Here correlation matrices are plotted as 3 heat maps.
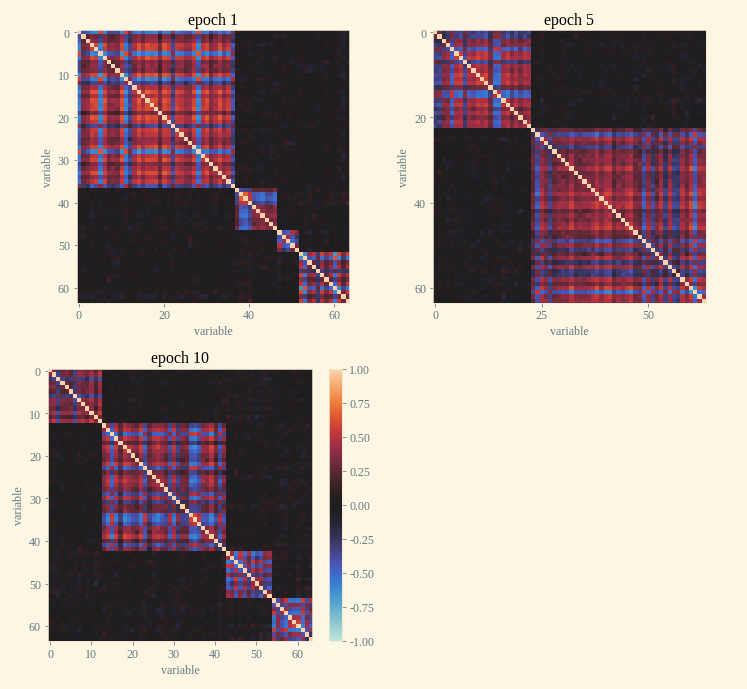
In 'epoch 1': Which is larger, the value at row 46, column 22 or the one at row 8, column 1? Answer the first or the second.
the second
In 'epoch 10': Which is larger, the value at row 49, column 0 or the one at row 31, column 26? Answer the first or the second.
the first
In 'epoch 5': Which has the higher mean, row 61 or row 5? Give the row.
5
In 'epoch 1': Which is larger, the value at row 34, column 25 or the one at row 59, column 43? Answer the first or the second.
the first
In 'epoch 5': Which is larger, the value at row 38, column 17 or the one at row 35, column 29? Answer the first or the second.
the second
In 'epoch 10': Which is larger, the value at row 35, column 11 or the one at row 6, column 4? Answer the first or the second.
the first
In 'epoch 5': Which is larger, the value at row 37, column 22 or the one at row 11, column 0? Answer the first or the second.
the first
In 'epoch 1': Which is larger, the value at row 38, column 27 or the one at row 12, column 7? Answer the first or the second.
the first
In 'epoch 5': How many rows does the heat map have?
64
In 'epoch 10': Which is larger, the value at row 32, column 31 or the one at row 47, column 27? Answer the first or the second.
the second
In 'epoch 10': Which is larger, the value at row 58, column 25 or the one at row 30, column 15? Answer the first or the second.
the first
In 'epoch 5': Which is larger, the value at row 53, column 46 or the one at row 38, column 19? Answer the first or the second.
the first
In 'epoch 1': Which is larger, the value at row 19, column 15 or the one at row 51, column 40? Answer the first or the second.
the first
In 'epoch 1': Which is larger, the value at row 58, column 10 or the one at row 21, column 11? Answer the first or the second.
the first
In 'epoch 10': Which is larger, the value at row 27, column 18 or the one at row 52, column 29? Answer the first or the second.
the first
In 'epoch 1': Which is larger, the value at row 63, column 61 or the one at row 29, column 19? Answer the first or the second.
the first
